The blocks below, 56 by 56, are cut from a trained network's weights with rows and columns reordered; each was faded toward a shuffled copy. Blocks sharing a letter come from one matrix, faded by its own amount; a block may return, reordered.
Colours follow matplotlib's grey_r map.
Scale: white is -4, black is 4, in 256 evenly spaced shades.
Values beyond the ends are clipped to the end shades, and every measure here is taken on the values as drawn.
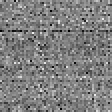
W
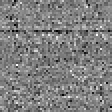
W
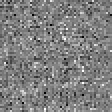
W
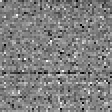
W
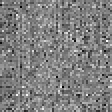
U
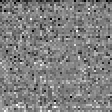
W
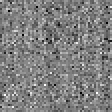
U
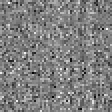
U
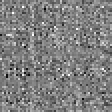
U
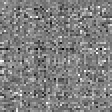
U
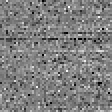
W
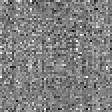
U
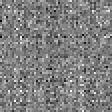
U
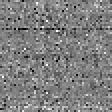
W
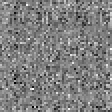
U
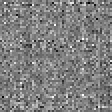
U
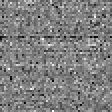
W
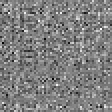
U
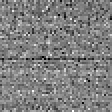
W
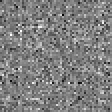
U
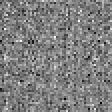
U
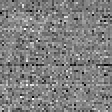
W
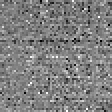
W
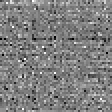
W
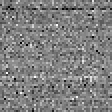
W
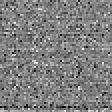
W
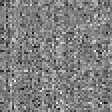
U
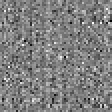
U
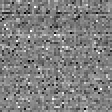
W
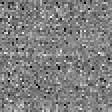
W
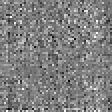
U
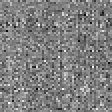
U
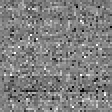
W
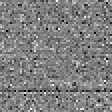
W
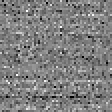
W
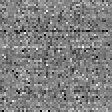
W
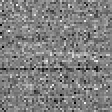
W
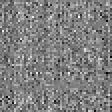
U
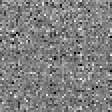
W
